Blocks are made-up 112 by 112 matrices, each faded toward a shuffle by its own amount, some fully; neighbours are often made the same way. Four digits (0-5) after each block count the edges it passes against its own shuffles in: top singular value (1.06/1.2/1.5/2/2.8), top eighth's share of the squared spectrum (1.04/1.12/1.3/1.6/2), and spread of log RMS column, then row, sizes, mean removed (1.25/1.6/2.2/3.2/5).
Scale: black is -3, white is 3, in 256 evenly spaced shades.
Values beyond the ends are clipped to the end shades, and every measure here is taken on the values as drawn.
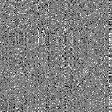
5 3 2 2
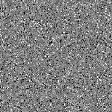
4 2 1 1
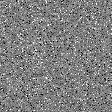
3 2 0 0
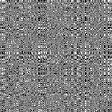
5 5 4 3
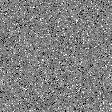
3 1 0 0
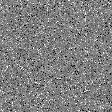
0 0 1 0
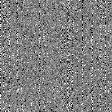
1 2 4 0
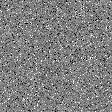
0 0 0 0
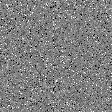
1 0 1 0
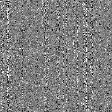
2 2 4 0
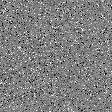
0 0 0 0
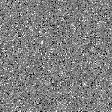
3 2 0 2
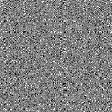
4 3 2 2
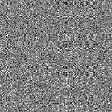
4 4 2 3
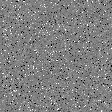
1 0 0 0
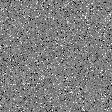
0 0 0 0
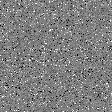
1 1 0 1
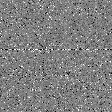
2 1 0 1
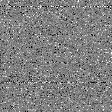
2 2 0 2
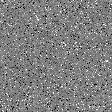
0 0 0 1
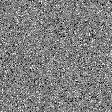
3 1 0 0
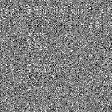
4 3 2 2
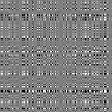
5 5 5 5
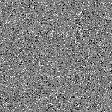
3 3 1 1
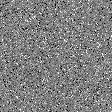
2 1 0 0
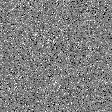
1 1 0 0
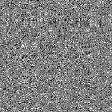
4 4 2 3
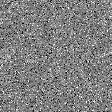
3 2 1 1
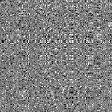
4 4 3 3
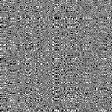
5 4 3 3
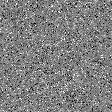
2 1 0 0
